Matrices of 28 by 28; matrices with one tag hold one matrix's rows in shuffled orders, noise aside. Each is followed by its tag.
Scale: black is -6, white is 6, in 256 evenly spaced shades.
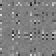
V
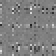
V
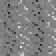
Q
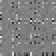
V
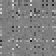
V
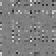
V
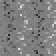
Q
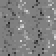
Q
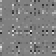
V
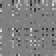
V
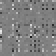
V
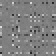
V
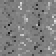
Q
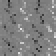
Q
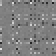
V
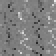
Q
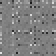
V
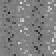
Q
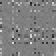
V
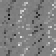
Q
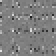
V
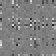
V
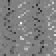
Q
